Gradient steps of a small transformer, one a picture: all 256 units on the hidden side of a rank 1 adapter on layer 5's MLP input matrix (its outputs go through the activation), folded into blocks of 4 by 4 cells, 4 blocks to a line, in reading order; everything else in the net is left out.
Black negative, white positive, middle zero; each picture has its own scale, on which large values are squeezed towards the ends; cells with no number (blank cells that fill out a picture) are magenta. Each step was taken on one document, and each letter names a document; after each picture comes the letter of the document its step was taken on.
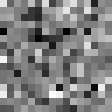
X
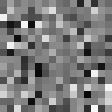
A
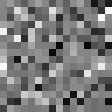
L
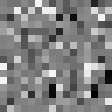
L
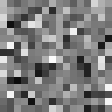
A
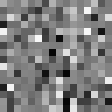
X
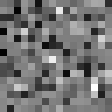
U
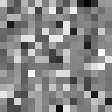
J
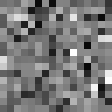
U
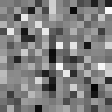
L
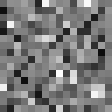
J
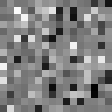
L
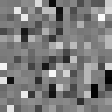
L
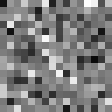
J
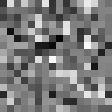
J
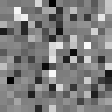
L
